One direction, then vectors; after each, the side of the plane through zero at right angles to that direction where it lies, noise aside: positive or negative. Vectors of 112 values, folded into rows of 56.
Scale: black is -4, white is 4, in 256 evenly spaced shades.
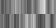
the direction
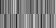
positive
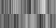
positive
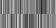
negative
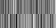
positive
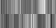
positive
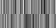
negative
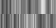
positive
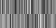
negative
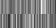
positive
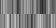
negative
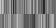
negative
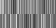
negative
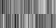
positive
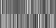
negative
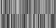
positive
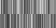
positive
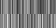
negative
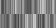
positive
